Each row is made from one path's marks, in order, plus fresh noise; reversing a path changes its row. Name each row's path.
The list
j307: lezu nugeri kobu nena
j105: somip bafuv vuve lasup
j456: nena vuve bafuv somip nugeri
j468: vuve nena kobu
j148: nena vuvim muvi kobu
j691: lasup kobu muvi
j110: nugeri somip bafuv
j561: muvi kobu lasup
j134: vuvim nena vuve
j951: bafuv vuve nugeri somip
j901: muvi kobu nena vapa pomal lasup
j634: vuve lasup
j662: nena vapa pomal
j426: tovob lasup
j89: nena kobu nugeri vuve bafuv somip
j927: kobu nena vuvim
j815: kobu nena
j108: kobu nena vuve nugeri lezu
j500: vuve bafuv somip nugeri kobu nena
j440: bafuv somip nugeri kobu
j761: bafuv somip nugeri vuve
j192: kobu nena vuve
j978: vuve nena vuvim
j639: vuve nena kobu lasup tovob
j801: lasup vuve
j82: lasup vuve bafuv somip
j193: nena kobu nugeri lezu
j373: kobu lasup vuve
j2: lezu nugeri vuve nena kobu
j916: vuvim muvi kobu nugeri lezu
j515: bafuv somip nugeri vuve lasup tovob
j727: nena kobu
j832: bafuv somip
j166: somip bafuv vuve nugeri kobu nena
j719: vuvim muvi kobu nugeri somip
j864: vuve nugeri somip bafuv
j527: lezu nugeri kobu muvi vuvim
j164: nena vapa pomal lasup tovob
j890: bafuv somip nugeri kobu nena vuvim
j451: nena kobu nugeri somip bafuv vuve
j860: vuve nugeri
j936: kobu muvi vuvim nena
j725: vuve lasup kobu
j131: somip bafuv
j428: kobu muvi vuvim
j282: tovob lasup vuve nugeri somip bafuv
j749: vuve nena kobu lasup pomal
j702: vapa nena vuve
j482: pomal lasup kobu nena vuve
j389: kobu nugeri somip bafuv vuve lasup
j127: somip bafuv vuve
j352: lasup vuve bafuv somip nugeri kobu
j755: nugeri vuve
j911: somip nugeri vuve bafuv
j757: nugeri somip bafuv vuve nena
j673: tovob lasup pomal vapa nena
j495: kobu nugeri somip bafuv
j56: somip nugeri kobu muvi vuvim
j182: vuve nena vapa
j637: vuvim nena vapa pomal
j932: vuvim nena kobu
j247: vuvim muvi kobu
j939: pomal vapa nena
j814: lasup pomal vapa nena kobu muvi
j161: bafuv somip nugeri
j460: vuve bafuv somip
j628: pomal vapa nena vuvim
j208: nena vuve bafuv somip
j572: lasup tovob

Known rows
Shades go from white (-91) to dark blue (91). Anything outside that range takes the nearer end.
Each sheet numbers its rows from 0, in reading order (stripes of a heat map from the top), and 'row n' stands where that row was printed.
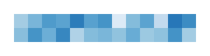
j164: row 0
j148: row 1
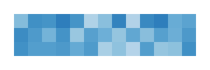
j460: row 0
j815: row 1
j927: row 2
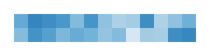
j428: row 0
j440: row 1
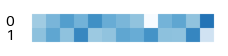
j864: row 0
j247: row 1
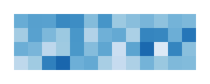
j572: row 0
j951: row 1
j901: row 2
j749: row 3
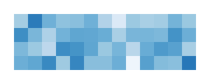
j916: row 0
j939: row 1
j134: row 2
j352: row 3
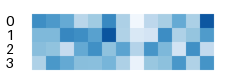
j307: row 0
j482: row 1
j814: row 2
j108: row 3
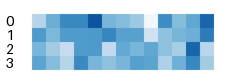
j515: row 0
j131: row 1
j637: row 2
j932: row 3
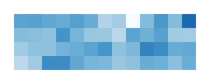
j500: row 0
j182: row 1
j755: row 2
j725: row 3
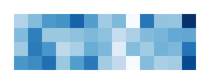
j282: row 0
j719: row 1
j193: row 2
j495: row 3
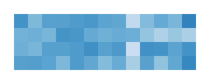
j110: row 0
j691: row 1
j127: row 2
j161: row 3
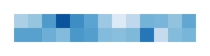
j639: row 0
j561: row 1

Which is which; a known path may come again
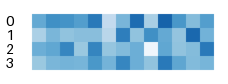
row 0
j82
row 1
j662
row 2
j352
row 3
j801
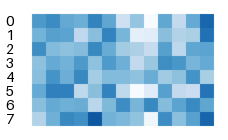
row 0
j890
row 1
j56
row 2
j628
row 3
j192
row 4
j148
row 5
j527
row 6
j727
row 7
j515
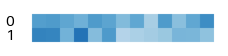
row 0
j161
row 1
j936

